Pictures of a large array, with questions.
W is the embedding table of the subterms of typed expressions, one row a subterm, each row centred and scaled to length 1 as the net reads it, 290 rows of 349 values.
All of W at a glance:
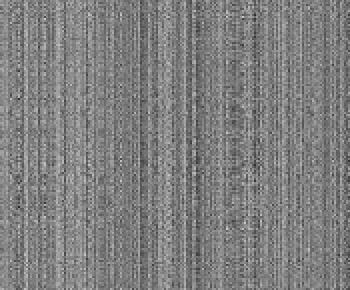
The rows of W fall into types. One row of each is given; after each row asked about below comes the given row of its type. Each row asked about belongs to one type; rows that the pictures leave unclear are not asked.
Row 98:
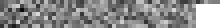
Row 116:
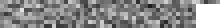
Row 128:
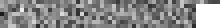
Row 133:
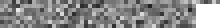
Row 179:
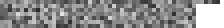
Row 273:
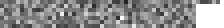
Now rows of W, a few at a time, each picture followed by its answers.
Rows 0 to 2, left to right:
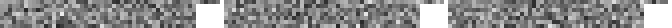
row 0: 116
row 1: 133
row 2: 179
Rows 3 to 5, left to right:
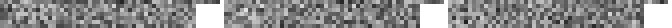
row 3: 179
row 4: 128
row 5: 128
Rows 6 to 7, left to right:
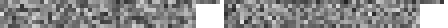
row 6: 98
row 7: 179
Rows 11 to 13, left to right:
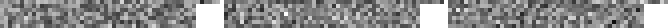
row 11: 116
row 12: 179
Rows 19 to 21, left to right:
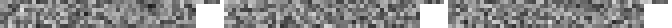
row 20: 116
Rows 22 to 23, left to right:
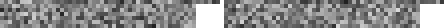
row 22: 179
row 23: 273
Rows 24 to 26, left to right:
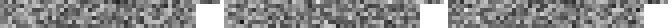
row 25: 116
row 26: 273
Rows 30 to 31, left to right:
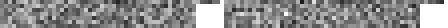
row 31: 128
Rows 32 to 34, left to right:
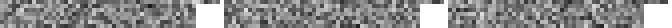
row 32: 133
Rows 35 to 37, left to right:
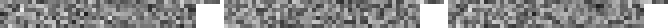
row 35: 128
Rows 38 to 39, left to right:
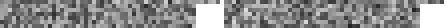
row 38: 133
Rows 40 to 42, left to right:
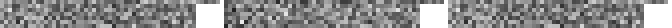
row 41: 98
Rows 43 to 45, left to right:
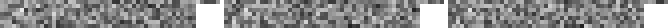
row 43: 116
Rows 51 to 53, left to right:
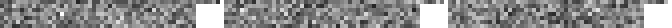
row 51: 273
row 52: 133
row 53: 98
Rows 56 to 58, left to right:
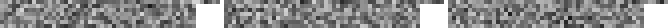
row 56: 133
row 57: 98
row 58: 98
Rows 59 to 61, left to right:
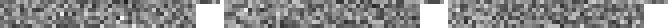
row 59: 273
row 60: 116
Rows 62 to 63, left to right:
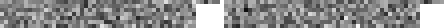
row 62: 179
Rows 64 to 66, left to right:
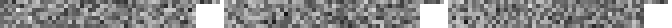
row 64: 273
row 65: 116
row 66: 128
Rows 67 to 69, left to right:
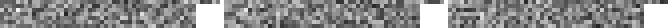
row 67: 273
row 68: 116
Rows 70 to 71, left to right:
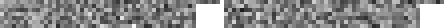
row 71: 98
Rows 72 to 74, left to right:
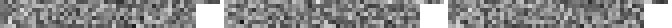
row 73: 116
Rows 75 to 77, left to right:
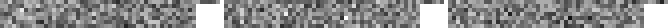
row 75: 116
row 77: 98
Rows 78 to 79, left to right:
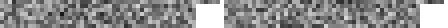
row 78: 133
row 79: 273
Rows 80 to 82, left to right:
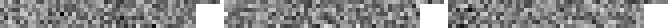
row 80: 128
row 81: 133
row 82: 98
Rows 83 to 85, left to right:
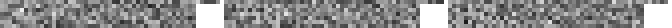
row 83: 116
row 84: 179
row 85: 128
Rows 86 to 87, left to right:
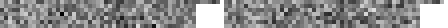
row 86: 128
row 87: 98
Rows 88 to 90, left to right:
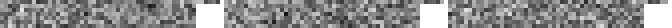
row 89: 116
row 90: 116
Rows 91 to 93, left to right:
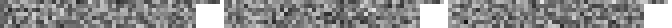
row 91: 98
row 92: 98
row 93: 116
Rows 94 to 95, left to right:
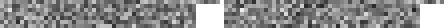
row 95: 133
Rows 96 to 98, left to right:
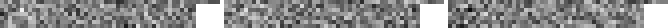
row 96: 128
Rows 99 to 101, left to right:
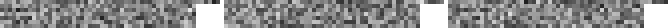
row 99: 179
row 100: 273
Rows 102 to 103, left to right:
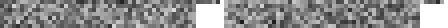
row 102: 273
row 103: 116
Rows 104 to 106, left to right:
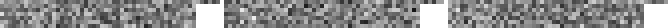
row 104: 179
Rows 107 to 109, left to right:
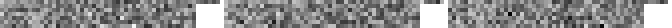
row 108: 116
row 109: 128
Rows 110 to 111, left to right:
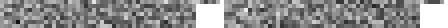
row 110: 116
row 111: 116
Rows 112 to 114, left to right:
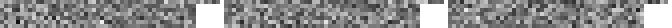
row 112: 128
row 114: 273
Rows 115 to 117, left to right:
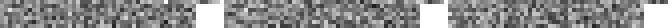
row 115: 116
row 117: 179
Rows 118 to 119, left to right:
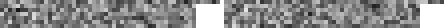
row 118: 98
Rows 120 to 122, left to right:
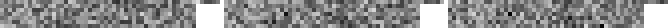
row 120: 273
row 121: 116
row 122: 128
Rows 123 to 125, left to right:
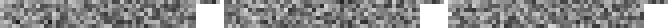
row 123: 116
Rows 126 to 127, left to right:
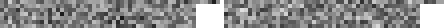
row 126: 98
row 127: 116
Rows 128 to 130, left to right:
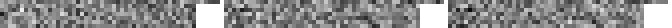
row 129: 98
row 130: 98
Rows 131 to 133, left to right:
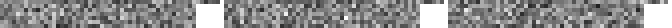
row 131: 179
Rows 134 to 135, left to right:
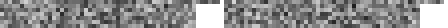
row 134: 179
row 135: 98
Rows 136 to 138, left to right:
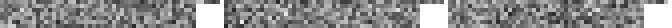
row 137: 98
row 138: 98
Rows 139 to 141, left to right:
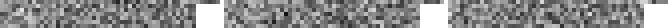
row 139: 128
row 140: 116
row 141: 133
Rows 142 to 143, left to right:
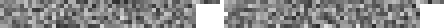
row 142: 273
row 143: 133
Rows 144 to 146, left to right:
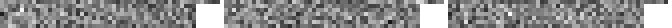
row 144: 128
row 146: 179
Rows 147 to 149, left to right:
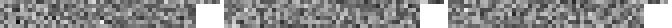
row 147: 128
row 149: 273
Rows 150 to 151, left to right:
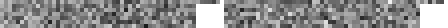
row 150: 128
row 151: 179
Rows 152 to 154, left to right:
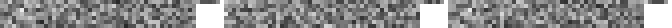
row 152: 116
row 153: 116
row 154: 116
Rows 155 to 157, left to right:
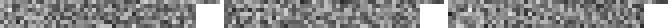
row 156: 98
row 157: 128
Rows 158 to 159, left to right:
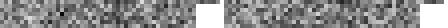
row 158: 128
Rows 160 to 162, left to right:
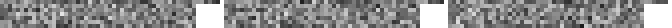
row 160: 179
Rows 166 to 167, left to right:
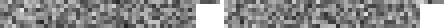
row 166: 116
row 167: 133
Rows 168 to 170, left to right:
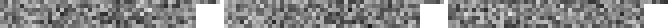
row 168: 98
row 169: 128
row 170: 179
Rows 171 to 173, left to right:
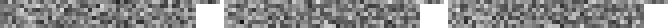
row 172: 116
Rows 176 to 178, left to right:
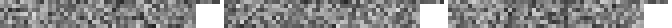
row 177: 273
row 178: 179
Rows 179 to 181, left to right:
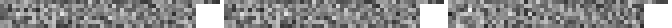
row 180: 179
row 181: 128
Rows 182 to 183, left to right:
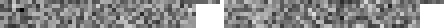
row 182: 179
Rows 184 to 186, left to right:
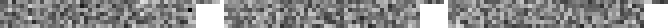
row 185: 179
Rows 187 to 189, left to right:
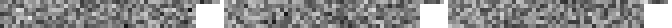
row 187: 116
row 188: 116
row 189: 273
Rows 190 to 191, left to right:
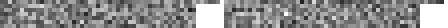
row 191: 128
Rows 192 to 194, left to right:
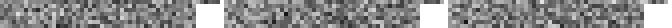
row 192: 179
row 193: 116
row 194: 116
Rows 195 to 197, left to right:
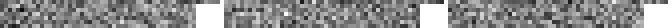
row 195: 98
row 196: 128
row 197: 179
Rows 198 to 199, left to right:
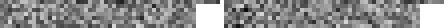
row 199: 98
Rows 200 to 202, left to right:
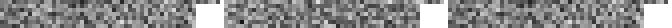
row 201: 116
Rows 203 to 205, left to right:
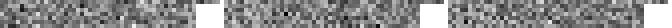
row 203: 98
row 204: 128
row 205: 128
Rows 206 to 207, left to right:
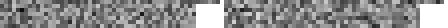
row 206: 179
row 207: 98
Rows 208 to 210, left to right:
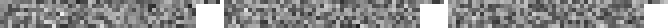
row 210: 116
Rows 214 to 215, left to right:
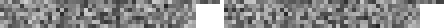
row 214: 179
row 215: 179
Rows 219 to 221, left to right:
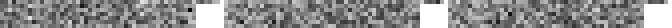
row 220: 116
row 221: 116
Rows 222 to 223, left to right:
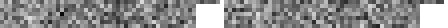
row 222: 128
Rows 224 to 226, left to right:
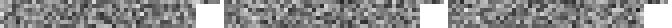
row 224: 133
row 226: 273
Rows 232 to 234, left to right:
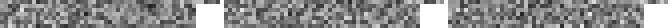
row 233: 273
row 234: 133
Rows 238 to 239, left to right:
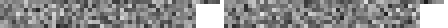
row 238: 179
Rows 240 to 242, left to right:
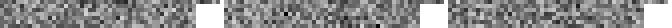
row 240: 273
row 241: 128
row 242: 98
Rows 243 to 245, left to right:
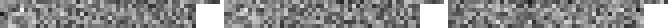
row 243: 128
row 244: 128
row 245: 133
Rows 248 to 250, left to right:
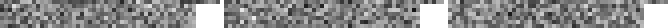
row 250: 133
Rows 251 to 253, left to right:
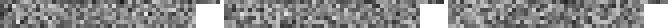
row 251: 179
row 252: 179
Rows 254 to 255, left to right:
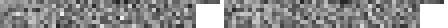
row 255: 128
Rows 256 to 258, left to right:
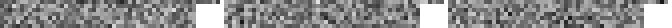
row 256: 273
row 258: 98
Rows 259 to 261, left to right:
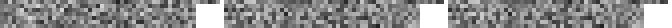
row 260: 179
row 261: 179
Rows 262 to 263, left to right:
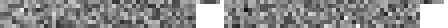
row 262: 116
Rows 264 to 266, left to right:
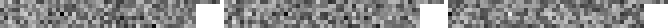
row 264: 128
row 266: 273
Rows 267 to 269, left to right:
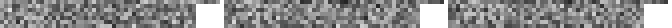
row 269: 179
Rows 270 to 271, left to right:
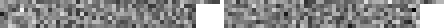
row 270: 128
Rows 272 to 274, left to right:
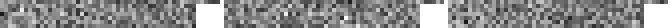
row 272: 128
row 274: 128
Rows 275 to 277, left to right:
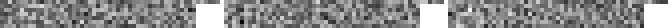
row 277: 128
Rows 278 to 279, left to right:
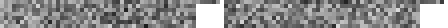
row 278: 128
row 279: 273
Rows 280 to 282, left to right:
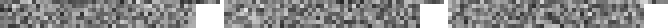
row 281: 128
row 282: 133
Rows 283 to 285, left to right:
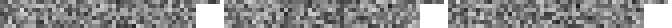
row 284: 179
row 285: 98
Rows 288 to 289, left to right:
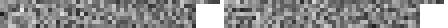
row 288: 128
